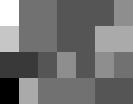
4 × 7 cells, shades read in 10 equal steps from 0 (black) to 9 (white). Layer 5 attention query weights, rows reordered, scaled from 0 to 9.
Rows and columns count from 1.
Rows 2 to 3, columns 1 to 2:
7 4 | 2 2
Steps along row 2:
down same down same up same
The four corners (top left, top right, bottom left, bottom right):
9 5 0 3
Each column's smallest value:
0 2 3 3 3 3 3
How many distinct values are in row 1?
4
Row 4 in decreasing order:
6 4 4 4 3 3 0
